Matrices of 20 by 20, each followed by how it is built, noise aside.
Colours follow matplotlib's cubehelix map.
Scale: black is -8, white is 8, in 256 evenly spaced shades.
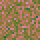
noise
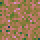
noise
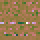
uneven rows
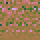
uneven rows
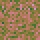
noise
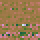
uneven rows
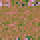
uneven rows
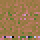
uneven rows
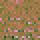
uneven rows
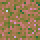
noise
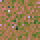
noise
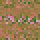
uneven rows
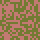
noise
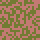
noise
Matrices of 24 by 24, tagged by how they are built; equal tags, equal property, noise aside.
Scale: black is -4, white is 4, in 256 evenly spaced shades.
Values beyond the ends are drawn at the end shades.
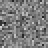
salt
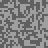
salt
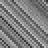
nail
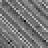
nail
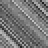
nail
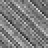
nail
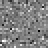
salt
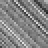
nail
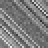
nail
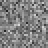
salt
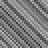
nail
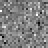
salt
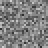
salt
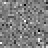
salt
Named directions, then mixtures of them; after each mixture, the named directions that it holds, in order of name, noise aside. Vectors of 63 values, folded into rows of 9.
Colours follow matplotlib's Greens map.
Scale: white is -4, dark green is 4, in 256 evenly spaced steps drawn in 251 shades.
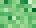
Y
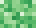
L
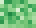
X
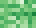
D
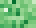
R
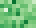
R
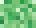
L, X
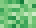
D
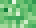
R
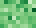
Y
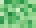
X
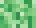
D, L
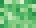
D, X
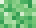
L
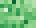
R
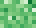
Y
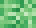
D, X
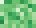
L, X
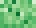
L, R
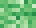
D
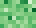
Y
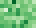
R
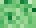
X, Y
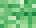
D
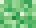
L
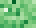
R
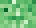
R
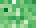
R
